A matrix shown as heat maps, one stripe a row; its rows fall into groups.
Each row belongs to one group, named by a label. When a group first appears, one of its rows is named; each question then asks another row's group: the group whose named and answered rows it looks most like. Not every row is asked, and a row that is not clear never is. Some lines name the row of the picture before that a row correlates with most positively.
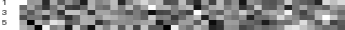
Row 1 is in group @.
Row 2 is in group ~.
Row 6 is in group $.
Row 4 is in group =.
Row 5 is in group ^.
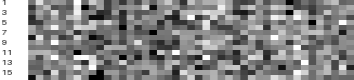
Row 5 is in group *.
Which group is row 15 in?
$
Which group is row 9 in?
$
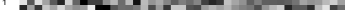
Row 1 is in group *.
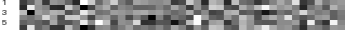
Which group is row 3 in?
^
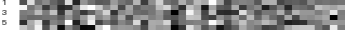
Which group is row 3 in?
*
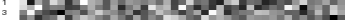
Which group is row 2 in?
@
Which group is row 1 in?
^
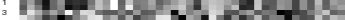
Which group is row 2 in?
~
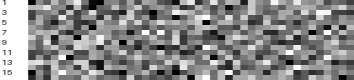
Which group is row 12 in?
=
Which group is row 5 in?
~
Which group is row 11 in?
=
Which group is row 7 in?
@
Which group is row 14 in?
$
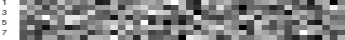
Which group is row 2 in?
@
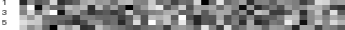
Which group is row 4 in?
@
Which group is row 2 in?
$
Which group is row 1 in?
=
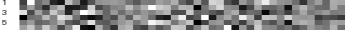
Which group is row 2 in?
~
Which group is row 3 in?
^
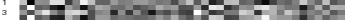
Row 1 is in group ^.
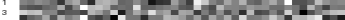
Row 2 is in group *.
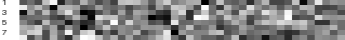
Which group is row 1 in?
=
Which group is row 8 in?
^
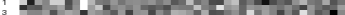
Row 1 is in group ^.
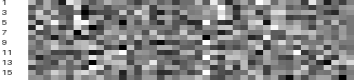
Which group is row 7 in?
$
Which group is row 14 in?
=
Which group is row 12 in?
*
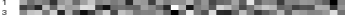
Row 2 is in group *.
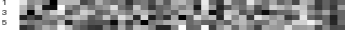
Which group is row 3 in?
^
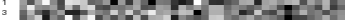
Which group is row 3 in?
~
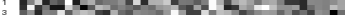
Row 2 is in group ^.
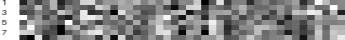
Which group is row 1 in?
=
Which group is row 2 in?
*
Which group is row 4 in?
^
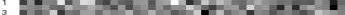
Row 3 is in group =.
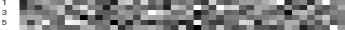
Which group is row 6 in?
@
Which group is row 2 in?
*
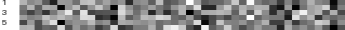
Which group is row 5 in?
=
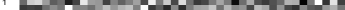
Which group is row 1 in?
@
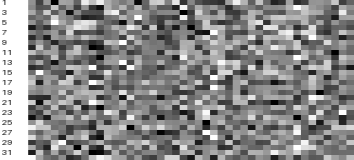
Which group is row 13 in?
~
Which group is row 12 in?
$
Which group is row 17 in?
^
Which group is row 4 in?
$
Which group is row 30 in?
$
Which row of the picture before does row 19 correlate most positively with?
2
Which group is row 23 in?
*
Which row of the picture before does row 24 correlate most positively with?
2
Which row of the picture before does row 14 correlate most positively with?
2
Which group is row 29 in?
=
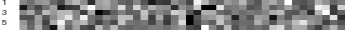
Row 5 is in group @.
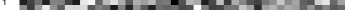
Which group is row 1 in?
=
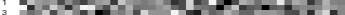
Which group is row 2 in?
^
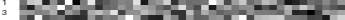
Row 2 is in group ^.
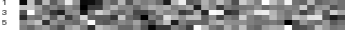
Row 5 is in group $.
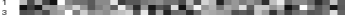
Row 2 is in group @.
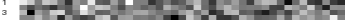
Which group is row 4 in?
*
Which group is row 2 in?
*
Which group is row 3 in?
^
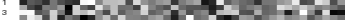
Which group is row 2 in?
$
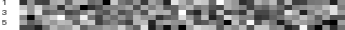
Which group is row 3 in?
@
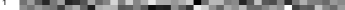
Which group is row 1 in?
~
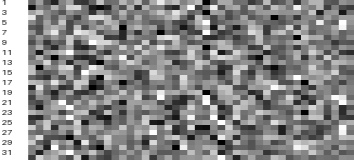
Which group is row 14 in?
^
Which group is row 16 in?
$
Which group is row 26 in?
@
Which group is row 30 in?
$
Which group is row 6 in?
*
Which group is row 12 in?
~
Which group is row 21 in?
*
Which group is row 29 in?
$
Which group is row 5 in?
*
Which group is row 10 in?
~
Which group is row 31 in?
^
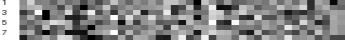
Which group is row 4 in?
~
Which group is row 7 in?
~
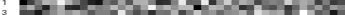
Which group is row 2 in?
~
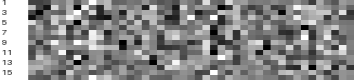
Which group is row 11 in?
=
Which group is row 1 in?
*
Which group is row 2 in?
$
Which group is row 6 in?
=
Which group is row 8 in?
=
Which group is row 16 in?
*
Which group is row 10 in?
*
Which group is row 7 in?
=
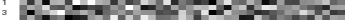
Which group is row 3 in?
^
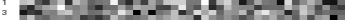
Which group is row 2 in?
^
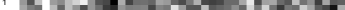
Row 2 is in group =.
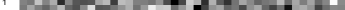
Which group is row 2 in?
~
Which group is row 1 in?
*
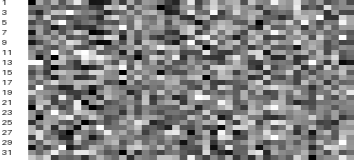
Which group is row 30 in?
=
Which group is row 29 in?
*
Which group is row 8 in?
*
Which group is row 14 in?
~
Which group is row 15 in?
*
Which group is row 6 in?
~
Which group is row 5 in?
=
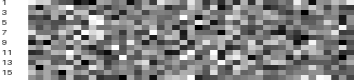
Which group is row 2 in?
^
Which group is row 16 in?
@
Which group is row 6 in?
@
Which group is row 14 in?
^
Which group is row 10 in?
*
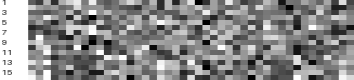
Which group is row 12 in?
~
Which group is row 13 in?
@
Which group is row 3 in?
*
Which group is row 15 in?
*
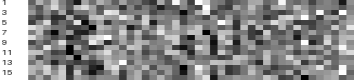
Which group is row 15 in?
*
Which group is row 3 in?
*
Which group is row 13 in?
~
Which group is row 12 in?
$
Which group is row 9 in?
=
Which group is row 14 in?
*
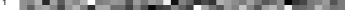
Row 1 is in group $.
